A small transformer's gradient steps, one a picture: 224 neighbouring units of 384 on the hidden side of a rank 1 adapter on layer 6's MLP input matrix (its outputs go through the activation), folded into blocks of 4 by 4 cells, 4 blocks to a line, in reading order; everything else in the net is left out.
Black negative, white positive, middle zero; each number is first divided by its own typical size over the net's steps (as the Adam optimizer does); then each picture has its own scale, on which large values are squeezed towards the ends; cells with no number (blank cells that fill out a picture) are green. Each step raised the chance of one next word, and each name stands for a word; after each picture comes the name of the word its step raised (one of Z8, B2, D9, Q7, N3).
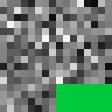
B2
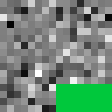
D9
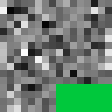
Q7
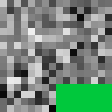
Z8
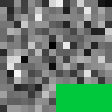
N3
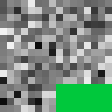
B2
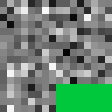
D9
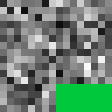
N3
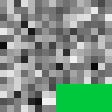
B2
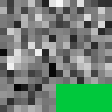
N3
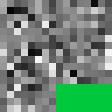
Q7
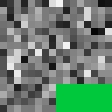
N3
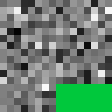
B2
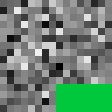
N3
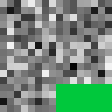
B2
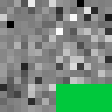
D9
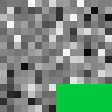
D9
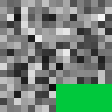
Z8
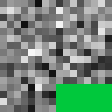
Q7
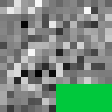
Q7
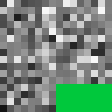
Z8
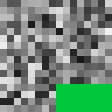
Z8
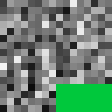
Z8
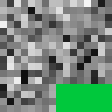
Z8
